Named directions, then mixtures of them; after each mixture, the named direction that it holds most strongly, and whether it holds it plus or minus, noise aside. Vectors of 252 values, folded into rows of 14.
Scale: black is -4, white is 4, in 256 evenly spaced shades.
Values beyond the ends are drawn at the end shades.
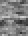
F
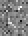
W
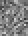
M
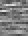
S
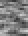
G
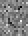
W, minus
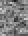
G, plus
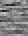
S, minus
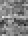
F, plus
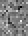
W, minus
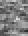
G, minus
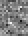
W, plus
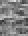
F, plus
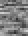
G, plus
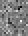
W, minus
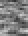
G, plus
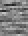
S, minus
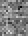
W, minus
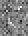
W, plus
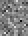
W, plus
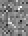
W, plus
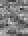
G, plus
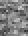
G, minus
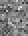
W, plus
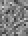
M, minus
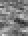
G, plus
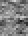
F, plus
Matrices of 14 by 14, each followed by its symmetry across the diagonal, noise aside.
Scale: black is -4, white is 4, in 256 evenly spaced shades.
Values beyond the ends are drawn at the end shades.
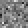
antisymmetric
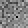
symmetric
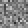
neither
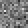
neither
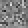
antisymmetric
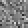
antisymmetric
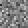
neither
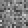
neither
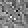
antisymmetric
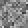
symmetric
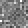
symmetric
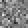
neither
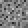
symmetric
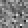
antisymmetric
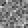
symmetric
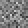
symmetric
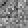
symmetric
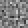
antisymmetric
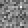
neither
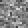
neither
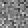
antisymmetric
